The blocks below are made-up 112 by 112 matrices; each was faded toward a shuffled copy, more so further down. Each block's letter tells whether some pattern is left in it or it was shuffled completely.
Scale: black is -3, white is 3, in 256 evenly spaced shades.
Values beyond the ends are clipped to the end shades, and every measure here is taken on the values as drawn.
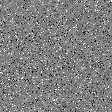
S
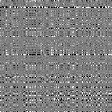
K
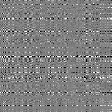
K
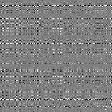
K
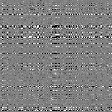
K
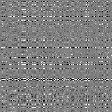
K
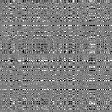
K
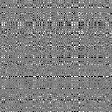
K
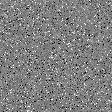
S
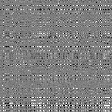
K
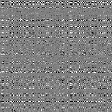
K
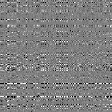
K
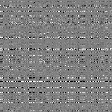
K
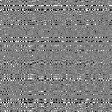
K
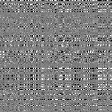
K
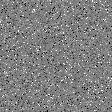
S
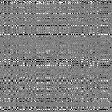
K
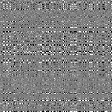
K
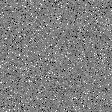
S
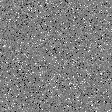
S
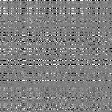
K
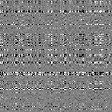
K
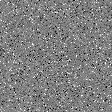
S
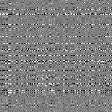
K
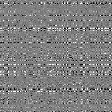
K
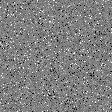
S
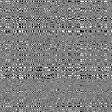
K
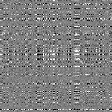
K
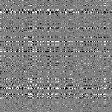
K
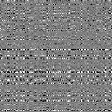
K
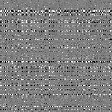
K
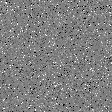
S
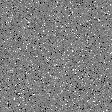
S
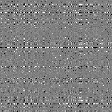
K
